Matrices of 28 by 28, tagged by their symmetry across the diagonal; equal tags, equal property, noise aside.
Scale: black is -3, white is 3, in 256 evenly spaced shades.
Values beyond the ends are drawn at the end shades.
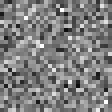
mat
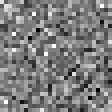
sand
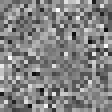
sand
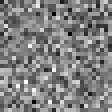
mat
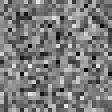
mat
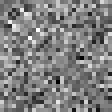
sand
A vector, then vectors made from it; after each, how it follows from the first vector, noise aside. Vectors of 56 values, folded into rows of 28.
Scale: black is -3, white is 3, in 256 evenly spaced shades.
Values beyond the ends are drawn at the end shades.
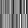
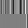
partly zeroed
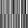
sign-scrambled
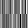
negated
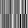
negated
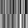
sign-scrambled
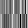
negated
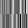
negated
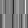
partly zeroed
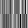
negated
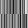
sign-scrambled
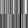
sign-scrambled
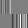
partly zeroed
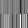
partly zeroed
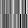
negated
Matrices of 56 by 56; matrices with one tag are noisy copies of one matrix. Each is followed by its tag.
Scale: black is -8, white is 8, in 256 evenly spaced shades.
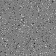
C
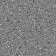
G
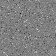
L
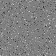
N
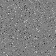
L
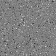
C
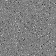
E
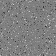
N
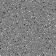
N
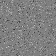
G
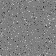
N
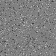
C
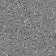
L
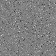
E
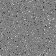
N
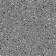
N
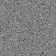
E
